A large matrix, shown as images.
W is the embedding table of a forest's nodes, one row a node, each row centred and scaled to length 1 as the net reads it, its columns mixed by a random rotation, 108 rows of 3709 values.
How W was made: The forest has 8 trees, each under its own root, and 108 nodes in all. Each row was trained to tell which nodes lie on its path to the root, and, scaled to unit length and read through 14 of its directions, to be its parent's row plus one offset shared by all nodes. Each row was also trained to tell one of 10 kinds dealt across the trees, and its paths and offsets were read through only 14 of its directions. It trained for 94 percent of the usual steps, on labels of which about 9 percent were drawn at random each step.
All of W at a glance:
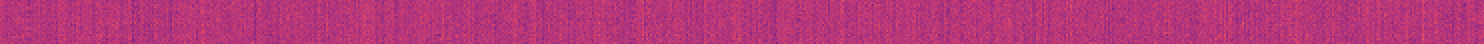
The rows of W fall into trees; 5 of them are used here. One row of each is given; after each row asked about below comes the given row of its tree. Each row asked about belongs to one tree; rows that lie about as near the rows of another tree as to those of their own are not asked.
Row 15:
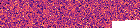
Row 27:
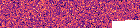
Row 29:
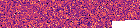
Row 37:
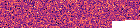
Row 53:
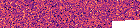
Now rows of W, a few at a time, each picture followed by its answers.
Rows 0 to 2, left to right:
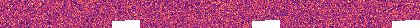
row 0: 15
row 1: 53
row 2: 27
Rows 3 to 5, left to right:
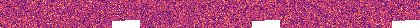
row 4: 37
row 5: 29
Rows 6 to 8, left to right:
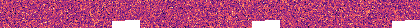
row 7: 37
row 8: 27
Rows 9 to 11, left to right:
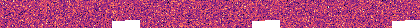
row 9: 15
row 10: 15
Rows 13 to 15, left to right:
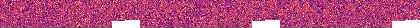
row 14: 37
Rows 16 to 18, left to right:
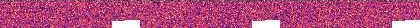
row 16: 37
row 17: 27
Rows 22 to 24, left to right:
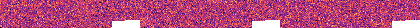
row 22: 37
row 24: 29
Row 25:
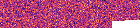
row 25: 53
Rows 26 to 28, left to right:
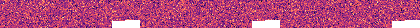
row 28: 37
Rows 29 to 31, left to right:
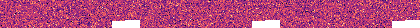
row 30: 27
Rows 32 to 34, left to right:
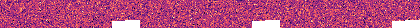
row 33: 29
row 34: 15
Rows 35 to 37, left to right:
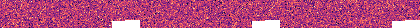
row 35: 37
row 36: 29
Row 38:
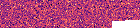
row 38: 15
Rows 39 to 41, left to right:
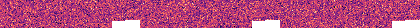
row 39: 15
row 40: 15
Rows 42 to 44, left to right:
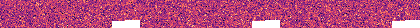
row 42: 37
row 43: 29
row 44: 29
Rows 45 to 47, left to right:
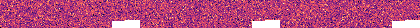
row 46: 37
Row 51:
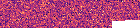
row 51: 53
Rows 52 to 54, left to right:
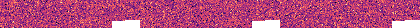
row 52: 37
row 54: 37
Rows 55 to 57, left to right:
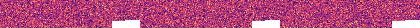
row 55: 15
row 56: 15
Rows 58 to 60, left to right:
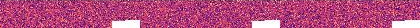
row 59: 37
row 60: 37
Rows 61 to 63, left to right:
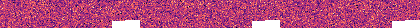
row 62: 15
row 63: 53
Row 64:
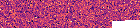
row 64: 37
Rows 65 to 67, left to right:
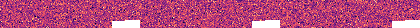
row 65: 37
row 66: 29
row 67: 27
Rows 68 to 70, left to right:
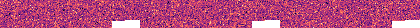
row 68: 37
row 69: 37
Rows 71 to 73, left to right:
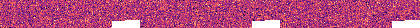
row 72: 37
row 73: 37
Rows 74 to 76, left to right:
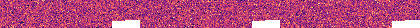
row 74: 15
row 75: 29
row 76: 37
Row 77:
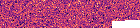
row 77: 15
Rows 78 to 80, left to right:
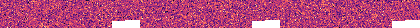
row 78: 15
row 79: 53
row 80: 53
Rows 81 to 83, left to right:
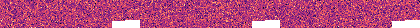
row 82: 53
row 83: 37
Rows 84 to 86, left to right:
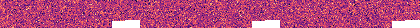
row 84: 29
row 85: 37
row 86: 15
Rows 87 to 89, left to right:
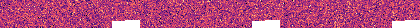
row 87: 15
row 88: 15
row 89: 15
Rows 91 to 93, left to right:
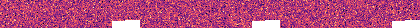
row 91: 15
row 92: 29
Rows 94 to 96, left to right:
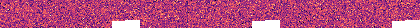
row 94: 15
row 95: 29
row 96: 15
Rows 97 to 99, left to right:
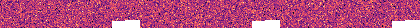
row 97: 15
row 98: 27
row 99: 15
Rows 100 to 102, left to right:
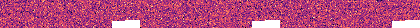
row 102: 29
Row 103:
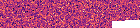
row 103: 53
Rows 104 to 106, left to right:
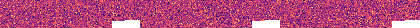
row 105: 29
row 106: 37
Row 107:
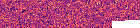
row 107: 15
